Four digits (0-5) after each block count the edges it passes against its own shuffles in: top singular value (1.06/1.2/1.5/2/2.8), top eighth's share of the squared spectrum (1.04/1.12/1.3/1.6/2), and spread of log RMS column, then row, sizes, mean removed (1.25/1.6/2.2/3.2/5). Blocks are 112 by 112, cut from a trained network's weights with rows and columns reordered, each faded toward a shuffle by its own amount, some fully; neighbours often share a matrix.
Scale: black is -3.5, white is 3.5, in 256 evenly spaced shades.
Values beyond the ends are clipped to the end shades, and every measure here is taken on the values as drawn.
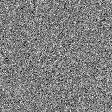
2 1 0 0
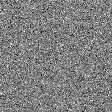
0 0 0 0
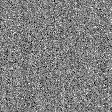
1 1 0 0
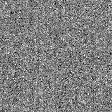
1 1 0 1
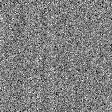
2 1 0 1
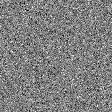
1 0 0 0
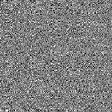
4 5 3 3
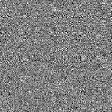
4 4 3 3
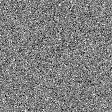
0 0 0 0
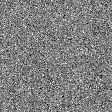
0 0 0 0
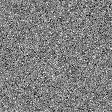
0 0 0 0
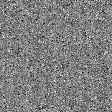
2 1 0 1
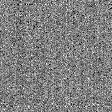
2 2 0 2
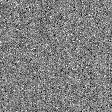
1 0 0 0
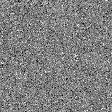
2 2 1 0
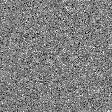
2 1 1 0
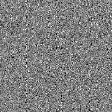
3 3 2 0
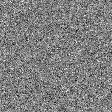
2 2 0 0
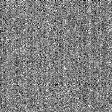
3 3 1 3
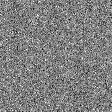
1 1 0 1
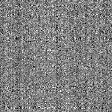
3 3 1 3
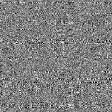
3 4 1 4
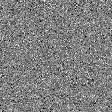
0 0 0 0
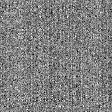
3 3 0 2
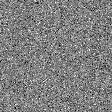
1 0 0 0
